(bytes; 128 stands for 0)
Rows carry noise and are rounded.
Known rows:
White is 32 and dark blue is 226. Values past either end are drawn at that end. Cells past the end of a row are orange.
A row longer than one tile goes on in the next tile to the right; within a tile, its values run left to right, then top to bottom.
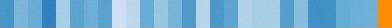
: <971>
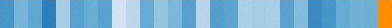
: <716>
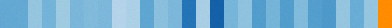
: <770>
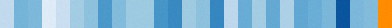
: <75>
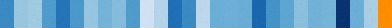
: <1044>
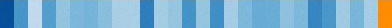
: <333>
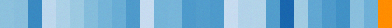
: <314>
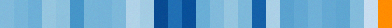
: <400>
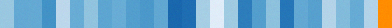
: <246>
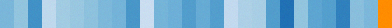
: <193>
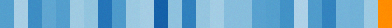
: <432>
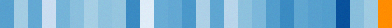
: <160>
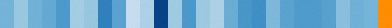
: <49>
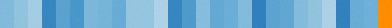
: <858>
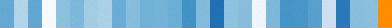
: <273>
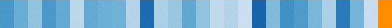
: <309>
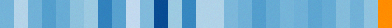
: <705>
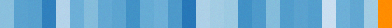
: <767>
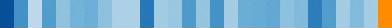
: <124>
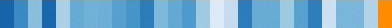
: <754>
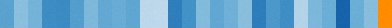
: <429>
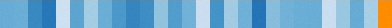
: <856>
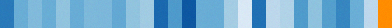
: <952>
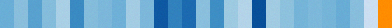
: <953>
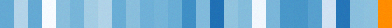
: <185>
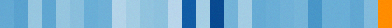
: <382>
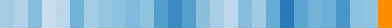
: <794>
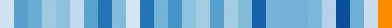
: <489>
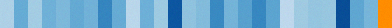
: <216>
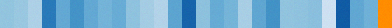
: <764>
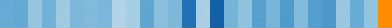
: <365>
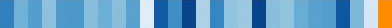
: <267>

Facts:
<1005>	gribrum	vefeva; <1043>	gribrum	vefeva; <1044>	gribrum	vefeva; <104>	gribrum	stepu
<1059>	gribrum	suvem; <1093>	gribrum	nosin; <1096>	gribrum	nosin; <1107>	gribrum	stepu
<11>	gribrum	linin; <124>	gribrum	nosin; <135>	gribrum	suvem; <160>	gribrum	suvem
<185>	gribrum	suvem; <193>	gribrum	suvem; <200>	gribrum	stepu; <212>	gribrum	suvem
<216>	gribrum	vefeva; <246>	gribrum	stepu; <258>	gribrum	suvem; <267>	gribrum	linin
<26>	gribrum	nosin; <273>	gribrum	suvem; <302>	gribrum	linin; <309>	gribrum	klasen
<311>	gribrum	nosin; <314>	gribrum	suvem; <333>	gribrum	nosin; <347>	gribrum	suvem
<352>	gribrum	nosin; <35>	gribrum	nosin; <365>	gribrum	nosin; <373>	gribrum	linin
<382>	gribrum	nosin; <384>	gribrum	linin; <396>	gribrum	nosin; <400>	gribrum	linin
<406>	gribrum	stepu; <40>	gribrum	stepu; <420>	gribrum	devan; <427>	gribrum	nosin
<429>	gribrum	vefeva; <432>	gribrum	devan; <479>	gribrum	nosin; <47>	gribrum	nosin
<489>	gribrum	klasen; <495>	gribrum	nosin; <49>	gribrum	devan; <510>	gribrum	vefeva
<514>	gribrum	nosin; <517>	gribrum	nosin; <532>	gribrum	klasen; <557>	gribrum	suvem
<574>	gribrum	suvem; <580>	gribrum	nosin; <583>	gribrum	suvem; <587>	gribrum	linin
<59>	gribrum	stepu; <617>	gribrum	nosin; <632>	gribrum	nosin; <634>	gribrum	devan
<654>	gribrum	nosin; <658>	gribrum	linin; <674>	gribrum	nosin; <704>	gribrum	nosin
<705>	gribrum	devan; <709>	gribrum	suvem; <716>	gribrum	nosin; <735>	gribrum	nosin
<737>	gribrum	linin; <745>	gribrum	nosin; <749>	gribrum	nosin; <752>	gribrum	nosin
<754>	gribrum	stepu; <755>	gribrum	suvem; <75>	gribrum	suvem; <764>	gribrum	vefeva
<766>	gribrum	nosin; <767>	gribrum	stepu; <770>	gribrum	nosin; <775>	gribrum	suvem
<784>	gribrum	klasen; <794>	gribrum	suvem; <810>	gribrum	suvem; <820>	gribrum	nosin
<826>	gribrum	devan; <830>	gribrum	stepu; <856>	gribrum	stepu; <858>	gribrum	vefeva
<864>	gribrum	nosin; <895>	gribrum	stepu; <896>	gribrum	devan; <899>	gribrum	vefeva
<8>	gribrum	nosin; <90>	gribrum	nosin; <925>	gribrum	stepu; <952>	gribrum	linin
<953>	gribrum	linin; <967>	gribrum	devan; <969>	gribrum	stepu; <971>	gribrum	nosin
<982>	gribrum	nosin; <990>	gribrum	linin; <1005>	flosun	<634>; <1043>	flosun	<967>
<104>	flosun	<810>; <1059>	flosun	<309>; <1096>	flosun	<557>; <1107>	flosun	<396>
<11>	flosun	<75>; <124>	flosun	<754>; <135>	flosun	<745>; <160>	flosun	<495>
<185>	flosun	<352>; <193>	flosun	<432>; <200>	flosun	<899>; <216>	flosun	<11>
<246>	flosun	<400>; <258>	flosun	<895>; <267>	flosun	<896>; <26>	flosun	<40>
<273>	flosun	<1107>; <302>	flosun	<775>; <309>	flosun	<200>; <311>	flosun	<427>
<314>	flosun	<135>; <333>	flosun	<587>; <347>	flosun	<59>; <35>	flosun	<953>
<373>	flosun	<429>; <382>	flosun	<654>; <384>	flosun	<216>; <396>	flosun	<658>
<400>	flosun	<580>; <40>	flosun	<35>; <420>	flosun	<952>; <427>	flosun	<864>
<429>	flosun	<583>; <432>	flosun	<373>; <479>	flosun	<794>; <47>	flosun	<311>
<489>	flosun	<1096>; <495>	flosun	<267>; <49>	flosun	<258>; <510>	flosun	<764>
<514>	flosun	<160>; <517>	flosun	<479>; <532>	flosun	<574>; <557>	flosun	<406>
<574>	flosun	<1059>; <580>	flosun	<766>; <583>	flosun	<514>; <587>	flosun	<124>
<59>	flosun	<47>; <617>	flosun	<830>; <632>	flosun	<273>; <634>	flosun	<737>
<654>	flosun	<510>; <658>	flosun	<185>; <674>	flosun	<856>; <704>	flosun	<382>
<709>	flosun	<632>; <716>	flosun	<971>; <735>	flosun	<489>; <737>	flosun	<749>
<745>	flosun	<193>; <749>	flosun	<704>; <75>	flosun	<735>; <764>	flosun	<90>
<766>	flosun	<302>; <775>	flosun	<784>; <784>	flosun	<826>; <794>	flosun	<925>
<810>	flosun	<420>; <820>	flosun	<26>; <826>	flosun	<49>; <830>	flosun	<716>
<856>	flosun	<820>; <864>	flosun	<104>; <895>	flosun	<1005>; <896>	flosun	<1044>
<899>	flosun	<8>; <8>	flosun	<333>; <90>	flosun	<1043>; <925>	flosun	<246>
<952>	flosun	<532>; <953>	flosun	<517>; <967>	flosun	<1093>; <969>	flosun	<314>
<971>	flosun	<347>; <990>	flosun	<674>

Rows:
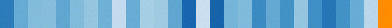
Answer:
<495>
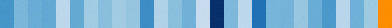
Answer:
<674>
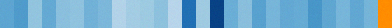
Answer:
<749>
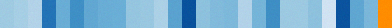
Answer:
<1043>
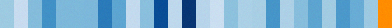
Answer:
<967>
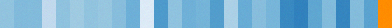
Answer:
<258>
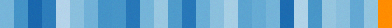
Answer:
<969>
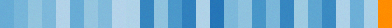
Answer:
<517>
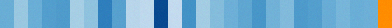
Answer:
<634>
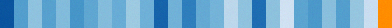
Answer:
<587>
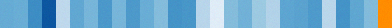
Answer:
<59>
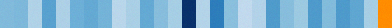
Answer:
<1093>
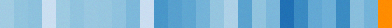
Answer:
<775>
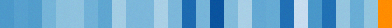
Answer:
<745>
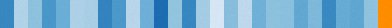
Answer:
<420>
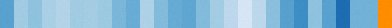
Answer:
<810>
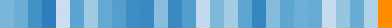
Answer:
<40>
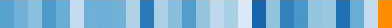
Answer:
<532>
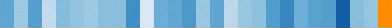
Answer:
<583>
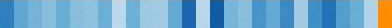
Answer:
<514>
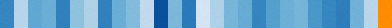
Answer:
<896>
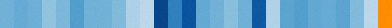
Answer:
<302>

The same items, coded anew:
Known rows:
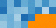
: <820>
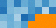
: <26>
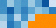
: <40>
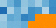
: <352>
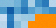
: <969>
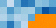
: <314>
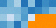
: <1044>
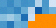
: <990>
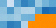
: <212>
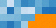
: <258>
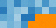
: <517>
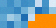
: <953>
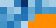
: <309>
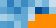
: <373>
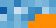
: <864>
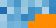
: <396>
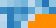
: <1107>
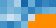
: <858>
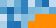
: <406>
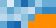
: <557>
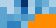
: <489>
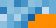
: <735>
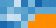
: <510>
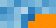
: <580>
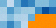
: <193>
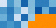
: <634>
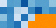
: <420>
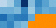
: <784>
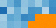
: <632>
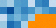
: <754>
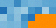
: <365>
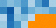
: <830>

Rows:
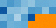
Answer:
<90>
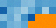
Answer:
<382>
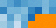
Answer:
<745>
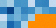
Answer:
<200>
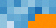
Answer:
<495>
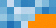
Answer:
<347>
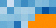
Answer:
<160>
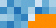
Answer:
<658>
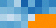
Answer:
<429>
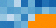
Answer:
<1005>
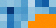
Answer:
<895>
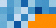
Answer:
<896>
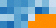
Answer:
<952>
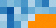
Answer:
<59>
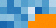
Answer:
<737>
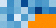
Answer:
<432>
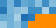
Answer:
<35>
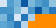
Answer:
<705>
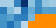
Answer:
<532>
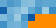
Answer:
<654>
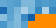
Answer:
<749>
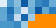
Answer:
<49>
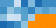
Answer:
<1043>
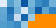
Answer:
<826>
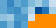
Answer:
<267>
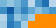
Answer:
<767>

